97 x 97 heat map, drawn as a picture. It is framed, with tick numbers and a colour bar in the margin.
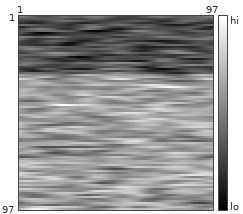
The bottom part is higher, past a seam about 30% of the way down. On average the colour sits 50% of the way up the scale. Streaks run across, left to right.
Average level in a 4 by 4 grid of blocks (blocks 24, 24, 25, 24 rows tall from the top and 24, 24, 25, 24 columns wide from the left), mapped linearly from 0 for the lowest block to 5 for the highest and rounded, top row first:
0 0 0 0 / 4 4 4 4 / 4 4 5 5 / 5 4 5 5
